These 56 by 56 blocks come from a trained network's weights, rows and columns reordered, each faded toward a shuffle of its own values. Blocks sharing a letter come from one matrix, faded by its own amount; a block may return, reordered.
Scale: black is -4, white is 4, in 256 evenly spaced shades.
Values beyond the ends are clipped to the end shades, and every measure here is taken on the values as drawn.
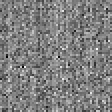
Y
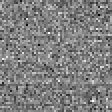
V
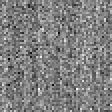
Y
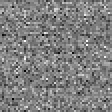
V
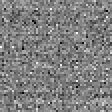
V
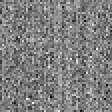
Y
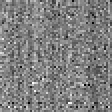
Y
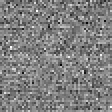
V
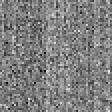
Y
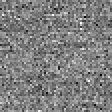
V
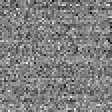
V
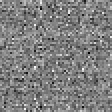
V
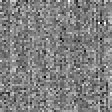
Y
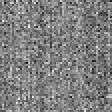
Y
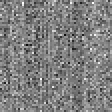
Y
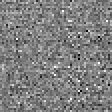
V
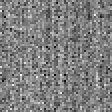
Y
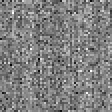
Y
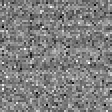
V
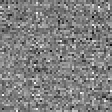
V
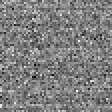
V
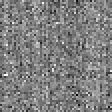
Y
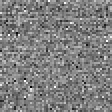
V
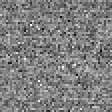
V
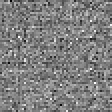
V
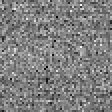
V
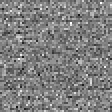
V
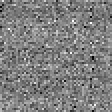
V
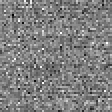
V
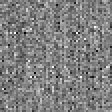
Y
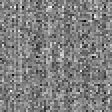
Y
